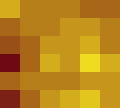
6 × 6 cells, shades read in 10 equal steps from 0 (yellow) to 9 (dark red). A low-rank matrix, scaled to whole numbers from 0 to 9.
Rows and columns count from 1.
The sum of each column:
35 27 20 19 14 21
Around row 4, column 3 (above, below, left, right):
3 4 5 3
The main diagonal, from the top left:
2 4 3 3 3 3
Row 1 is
2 4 4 4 5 5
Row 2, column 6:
4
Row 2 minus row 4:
-4 -1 2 0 3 2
